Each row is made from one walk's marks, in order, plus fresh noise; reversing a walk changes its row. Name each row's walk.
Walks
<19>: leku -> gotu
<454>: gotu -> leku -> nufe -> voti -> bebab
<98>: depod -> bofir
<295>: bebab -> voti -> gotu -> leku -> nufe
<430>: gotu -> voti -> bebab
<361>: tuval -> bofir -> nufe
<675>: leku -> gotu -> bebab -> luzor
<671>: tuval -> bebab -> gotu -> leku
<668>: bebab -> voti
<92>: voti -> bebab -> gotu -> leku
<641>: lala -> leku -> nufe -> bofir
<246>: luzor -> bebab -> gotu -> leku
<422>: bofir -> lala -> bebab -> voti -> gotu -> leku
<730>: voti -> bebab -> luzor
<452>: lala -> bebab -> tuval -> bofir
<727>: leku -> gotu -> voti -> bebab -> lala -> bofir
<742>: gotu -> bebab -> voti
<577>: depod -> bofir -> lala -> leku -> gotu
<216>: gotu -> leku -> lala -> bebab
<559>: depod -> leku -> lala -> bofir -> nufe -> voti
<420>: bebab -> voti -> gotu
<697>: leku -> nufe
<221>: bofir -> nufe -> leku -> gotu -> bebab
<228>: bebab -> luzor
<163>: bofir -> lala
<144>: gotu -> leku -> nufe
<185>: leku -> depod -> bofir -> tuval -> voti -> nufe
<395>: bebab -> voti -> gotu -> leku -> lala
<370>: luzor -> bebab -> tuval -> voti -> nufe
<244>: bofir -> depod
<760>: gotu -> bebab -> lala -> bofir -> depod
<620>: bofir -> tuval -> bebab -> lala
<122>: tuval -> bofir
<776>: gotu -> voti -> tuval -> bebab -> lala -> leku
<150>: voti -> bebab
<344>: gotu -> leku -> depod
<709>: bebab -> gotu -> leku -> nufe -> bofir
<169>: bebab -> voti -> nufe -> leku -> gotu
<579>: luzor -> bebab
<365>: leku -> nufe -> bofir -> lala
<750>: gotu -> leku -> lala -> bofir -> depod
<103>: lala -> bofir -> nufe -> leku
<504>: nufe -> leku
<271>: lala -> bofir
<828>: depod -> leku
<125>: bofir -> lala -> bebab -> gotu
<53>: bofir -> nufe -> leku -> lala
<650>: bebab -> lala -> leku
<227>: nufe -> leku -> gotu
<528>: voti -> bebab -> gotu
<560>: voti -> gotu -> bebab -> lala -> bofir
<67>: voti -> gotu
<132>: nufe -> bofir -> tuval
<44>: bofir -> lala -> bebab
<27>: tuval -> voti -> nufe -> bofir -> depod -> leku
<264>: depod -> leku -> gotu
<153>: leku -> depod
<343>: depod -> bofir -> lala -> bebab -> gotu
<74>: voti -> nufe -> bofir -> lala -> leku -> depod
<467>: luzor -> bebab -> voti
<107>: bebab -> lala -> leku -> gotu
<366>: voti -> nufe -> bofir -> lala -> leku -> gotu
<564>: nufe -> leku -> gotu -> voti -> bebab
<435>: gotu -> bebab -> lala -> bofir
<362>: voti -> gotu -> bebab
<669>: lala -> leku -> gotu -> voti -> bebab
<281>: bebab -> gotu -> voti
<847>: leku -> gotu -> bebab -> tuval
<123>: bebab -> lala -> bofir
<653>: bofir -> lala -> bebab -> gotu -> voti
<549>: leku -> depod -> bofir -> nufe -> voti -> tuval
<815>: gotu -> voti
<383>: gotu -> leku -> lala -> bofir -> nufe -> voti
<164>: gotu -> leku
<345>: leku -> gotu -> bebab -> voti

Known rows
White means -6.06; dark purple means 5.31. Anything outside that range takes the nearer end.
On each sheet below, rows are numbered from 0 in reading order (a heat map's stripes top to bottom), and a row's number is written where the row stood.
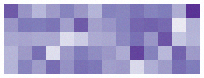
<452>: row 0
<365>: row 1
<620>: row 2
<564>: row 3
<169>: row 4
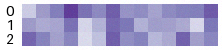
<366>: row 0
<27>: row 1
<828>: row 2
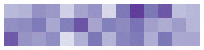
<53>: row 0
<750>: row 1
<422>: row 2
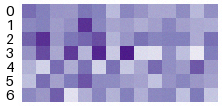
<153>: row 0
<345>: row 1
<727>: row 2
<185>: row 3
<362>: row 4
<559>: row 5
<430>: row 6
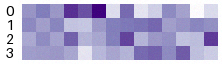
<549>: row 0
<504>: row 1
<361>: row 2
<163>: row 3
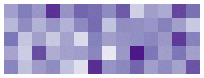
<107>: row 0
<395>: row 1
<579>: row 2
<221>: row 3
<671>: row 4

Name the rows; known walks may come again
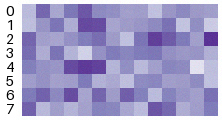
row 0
<559>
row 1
<383>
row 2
<641>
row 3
<164>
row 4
<847>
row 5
<653>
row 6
<19>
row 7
<669>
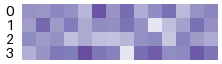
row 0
<144>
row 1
<420>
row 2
<244>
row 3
<709>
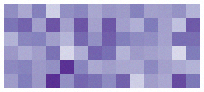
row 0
<344>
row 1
<697>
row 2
<227>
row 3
<27>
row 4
<345>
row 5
<107>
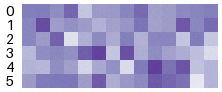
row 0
<125>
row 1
<98>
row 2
<430>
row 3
<132>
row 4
<53>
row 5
<365>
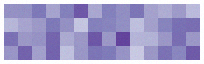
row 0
<750>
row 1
<67>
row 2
<650>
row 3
<264>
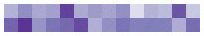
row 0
<668>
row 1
<727>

